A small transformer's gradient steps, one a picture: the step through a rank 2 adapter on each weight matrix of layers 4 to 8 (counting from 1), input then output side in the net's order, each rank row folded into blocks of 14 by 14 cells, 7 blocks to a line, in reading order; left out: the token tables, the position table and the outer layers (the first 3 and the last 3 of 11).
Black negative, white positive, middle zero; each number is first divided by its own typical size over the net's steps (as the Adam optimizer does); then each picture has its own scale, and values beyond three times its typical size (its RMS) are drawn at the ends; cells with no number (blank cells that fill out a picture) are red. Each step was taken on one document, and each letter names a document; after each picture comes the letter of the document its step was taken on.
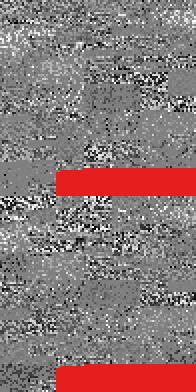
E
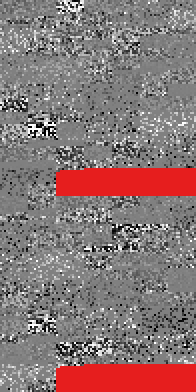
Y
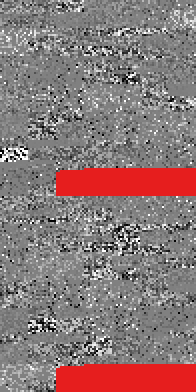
Y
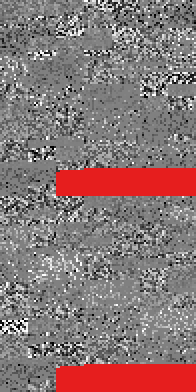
E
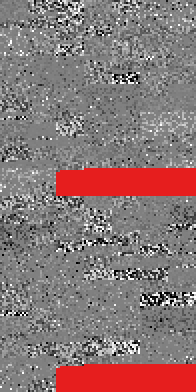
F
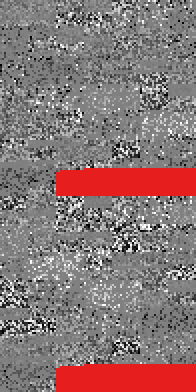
E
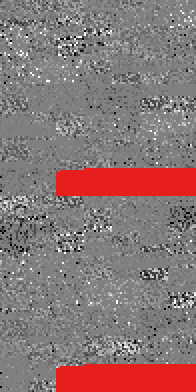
F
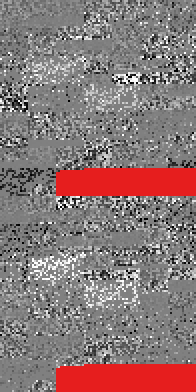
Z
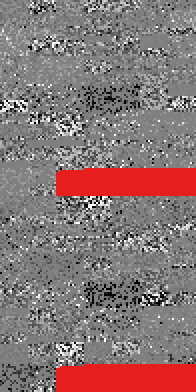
Y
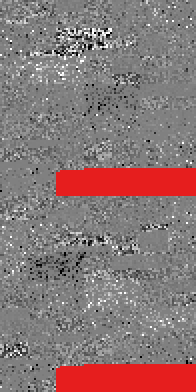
F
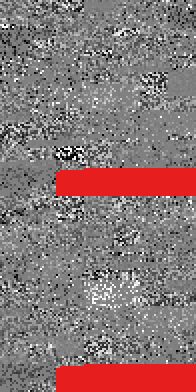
E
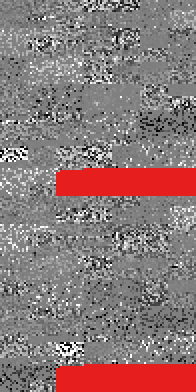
Y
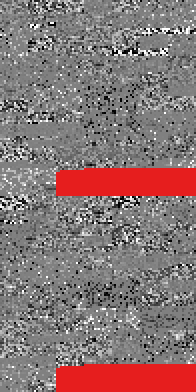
Y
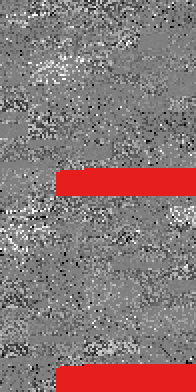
F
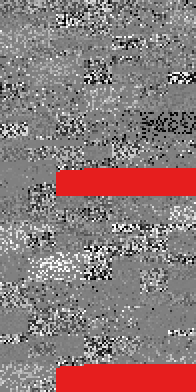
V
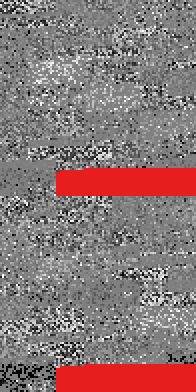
E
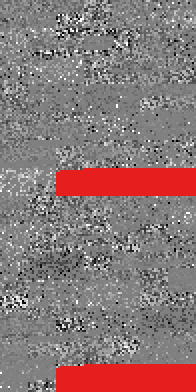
F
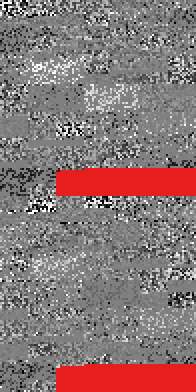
Z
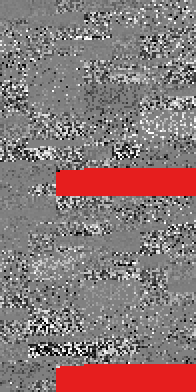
Z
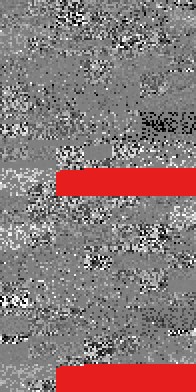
V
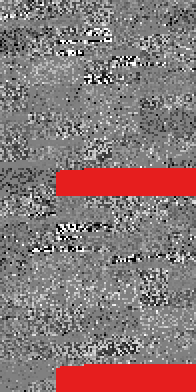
Z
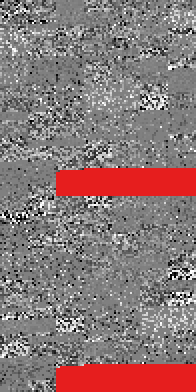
E
